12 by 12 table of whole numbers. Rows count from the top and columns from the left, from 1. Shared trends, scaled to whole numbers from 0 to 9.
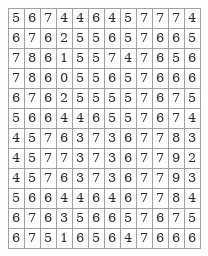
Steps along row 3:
up down down up same up down up down down up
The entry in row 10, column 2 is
6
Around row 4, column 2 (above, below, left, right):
8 7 7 6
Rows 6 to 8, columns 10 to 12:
6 7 4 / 7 8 3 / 7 9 2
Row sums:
66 66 67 67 66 65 66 67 67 67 69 65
